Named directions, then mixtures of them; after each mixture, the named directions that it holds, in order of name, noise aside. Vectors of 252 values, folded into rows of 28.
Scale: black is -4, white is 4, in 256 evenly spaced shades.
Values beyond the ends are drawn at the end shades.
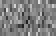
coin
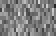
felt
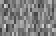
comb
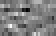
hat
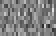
comb, felt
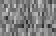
coin, comb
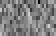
coin, felt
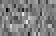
coin, hat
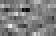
hat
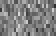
felt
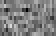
comb, hat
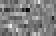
felt, hat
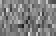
coin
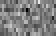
felt, hat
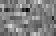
felt, hat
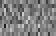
coin, comb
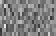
coin, comb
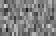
comb, hat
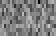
coin, felt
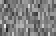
comb, felt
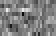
coin, hat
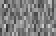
comb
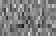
coin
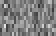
comb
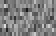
comb, hat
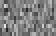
comb, hat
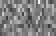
coin, felt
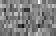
coin, hat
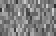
felt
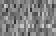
coin, comb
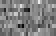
coin, hat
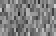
felt
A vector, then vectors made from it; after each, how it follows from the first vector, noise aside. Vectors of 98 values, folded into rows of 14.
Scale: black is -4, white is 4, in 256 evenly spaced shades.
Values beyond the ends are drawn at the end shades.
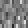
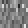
wrapped around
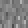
shrunk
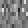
wrapped around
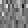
wrapped around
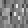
wrapped around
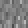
shrunk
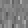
shrunk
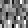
scaled up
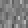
shrunk
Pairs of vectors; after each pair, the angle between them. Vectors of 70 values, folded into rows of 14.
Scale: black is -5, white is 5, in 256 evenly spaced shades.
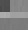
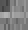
nearly parallel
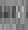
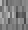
partly opposed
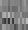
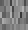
partly opposed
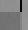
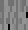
orthogonal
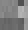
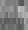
nearly parallel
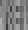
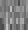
nearly opposite
